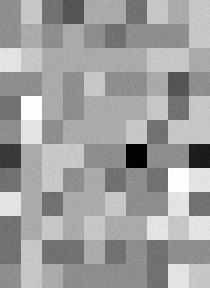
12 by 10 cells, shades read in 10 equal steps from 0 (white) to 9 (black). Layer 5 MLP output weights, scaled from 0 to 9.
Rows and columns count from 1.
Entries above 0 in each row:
10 10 10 10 9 10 10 9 10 10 10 10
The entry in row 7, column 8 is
4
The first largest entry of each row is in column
4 6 3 9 1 8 7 1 3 1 1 8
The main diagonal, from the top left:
4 3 3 4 3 3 9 5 1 1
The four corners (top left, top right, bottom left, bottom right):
4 2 4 2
